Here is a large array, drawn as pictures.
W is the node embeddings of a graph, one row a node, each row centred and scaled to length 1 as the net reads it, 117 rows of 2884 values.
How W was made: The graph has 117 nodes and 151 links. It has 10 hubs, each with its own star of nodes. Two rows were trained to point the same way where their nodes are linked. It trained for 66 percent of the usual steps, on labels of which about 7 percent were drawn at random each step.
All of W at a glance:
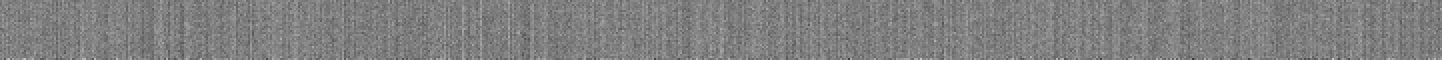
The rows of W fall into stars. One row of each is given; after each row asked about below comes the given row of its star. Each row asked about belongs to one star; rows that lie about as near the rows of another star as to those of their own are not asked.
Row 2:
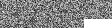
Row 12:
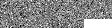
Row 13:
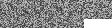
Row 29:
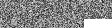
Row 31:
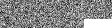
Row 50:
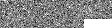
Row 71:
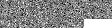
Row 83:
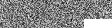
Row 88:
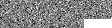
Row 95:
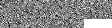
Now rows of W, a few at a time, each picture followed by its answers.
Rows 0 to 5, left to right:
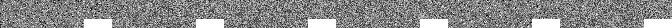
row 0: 95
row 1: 12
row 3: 12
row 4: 50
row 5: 29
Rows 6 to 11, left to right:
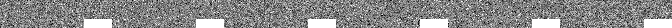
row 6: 95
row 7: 12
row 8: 13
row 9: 29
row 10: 95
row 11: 83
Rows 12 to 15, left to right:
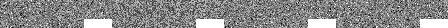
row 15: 88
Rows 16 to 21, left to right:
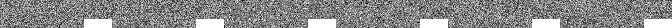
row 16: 29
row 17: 2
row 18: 31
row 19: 50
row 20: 88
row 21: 29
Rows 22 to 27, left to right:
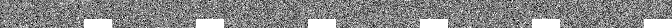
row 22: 71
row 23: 31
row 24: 71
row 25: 95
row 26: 50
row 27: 12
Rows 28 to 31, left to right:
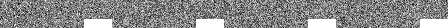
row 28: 13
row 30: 2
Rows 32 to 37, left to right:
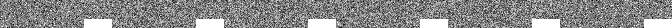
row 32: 12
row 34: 71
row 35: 2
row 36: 13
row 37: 71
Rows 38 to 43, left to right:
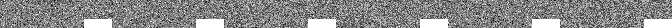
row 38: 29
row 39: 29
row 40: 95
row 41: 29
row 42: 95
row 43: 71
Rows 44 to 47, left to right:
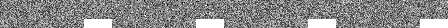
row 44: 12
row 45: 88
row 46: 83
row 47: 50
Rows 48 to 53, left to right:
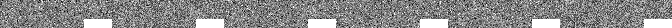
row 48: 12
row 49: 50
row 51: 83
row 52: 29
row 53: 31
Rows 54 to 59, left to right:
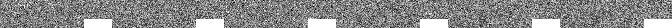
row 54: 13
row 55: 88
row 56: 50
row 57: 71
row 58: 29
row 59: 31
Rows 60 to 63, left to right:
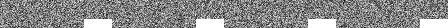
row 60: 12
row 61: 50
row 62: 2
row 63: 95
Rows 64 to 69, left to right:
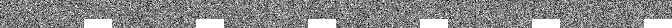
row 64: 88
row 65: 31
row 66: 31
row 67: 13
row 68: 50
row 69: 50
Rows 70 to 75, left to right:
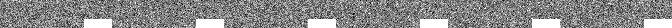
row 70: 83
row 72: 95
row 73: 13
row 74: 88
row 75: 29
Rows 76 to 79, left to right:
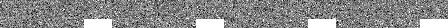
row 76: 2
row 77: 29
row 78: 71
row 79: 31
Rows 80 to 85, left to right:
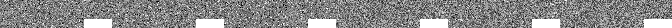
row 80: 71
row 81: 71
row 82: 12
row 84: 71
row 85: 31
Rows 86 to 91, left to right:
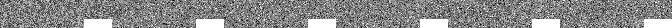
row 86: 95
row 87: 12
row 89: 83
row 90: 13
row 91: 83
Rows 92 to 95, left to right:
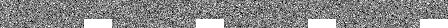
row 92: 2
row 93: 83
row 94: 13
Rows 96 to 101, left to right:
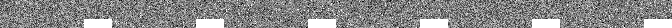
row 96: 95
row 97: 83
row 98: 13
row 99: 29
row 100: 12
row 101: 88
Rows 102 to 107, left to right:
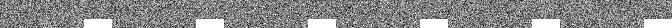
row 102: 31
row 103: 12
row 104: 50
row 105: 13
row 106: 2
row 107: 88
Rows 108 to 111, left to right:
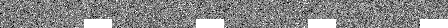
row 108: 95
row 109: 50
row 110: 2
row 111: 71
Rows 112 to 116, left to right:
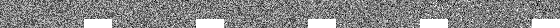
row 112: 29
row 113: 29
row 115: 83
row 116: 50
